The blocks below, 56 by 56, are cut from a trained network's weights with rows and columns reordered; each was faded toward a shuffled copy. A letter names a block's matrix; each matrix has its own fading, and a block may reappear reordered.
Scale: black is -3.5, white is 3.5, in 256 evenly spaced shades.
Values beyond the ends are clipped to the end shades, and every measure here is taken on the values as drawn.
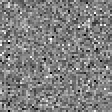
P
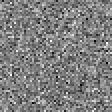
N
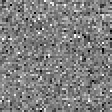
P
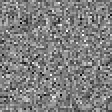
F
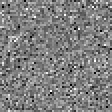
P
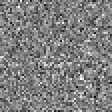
F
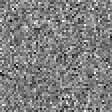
N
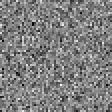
F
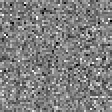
P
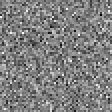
N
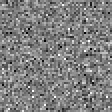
P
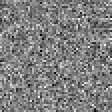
N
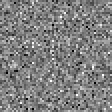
P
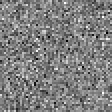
P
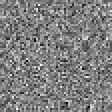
F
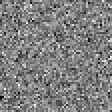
N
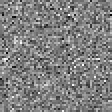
F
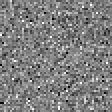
P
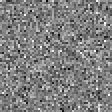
N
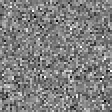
N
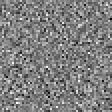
F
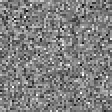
N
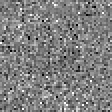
P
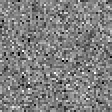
P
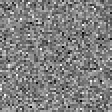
N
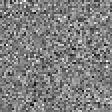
F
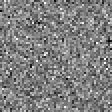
N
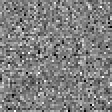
P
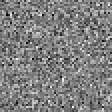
F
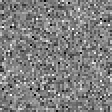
P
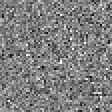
N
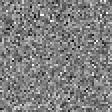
N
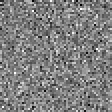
N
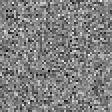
F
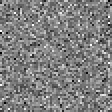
N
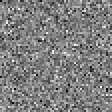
N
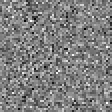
N
